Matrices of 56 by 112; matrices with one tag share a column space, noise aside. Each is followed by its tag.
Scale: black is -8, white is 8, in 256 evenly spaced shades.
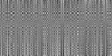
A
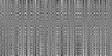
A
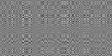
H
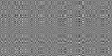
H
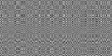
H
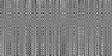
A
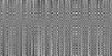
A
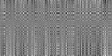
A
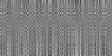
A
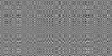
H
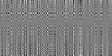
A
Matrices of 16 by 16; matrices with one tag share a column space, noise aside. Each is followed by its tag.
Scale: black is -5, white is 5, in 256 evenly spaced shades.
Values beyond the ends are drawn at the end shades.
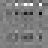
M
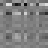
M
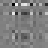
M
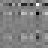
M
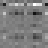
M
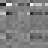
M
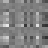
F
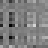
F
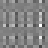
F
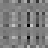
F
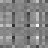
F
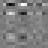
M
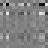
M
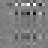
M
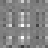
F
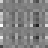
F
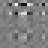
M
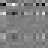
M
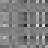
F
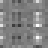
F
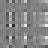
F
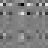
M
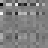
M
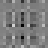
F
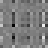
F
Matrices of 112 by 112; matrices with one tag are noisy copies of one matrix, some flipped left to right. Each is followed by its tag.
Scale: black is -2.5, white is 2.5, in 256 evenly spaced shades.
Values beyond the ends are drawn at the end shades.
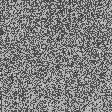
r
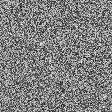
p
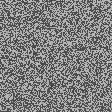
p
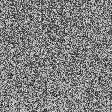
r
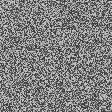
p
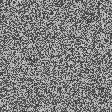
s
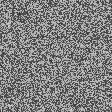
s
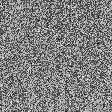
r
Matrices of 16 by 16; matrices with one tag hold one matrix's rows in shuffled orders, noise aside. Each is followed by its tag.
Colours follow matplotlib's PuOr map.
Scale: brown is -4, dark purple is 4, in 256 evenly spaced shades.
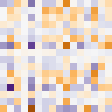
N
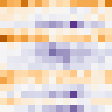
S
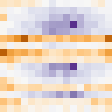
S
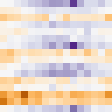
S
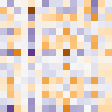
N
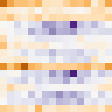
S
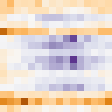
S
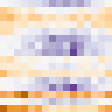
S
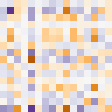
N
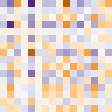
N
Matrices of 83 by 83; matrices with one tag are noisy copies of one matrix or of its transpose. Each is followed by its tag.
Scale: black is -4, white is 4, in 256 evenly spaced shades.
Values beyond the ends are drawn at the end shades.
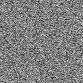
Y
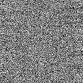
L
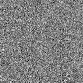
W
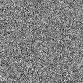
W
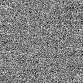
L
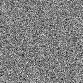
Y
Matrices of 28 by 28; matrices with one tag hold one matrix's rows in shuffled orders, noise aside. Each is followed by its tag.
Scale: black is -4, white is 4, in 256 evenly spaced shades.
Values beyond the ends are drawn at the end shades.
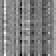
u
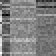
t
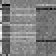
t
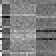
t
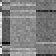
t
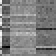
t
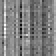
u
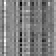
u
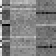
t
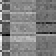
t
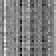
u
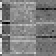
t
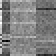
t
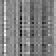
u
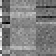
t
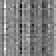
u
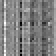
u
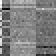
t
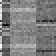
t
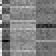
t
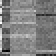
t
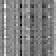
u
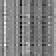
u
